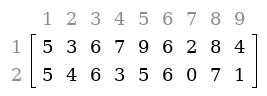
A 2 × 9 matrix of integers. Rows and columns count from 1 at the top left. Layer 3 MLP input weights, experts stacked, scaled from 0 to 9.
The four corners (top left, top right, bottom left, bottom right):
5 4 5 1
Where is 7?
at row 1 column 4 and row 2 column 8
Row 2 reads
5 4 6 3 5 6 0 7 1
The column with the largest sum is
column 8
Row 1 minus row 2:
0 -1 0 4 4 0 2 1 3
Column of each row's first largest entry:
5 8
